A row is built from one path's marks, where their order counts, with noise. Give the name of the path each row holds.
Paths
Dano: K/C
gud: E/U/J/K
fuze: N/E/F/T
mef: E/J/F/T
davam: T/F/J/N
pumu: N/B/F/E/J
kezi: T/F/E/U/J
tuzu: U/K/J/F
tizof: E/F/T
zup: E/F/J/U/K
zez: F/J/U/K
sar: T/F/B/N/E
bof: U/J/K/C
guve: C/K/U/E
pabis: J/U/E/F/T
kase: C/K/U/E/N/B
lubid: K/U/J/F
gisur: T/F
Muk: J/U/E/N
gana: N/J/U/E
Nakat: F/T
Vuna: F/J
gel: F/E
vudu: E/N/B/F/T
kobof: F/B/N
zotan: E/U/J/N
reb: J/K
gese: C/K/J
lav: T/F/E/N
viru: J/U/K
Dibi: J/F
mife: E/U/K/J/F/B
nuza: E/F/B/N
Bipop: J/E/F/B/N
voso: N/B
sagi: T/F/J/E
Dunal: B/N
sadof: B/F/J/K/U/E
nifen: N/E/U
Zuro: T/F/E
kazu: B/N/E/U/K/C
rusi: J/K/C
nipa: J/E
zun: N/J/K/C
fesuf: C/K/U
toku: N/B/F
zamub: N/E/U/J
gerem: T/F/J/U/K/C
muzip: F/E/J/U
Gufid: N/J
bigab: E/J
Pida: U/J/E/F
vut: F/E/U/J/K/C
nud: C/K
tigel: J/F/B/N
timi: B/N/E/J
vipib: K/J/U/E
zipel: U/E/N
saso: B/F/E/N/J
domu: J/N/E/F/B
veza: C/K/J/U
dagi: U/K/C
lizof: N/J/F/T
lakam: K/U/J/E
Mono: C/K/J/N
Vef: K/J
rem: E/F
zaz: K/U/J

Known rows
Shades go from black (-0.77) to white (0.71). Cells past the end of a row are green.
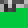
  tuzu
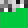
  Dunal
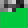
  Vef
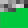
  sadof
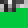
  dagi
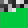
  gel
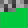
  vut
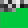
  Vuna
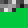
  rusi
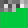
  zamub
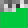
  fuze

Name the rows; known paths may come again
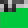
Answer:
dagi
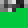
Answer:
Vef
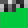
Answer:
zaz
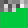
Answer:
zamub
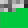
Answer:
saso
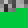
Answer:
vut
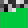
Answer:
gel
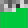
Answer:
fuze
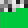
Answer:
Dunal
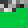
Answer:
gese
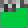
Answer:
zez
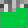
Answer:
domu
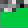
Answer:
rusi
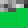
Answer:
sadof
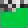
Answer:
Vuna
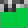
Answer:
tuzu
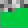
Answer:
tigel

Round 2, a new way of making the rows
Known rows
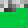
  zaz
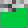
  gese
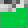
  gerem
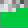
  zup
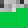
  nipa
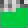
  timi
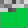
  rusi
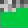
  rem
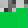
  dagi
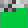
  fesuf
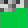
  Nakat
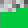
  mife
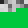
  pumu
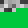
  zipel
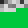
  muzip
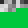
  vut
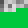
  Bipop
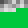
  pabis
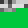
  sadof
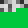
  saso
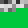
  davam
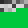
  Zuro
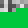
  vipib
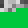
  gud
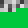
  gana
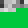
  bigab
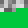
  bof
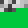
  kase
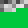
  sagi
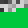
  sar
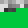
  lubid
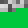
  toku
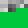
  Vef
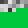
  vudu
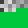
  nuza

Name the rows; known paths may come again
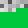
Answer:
viru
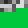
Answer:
gisur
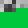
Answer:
Dano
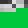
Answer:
kezi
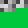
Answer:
Nakat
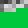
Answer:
sagi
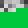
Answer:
Pida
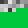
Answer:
vudu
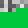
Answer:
vipib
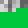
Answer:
kazu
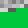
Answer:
reb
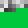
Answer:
zaz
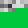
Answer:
veza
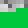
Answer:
zez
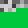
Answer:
tizof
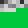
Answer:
muzip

